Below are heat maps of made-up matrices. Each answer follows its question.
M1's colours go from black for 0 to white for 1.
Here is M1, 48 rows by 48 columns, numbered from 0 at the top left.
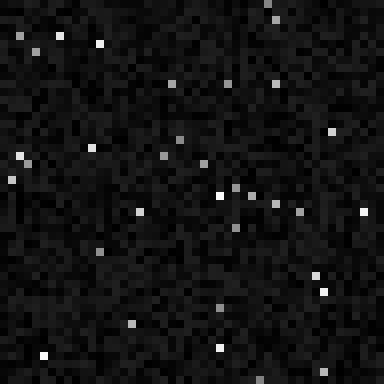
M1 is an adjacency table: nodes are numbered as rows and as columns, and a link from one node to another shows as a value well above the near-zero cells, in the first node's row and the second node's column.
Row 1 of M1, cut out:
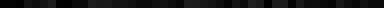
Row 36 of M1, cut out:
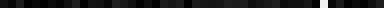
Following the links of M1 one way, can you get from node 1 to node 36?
no
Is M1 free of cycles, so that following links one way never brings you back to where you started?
yes
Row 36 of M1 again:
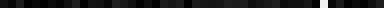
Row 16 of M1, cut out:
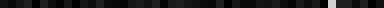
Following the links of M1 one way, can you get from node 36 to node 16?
yes
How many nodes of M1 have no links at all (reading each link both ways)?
8
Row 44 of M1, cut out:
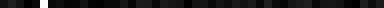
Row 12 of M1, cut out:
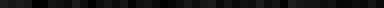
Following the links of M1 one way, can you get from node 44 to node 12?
yes
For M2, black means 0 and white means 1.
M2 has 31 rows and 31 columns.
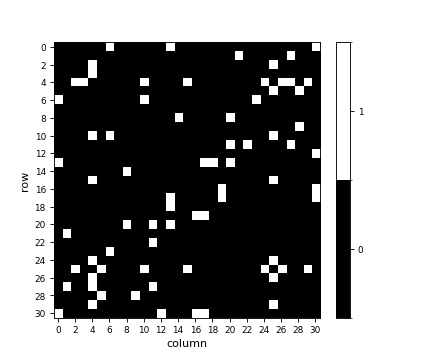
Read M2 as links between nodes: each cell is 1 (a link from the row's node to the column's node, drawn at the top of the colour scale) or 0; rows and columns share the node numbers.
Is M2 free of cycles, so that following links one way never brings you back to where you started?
no
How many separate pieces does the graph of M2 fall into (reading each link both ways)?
2
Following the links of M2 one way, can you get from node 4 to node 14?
yes
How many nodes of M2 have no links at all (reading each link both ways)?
1
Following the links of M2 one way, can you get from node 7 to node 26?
no
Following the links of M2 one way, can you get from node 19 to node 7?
no
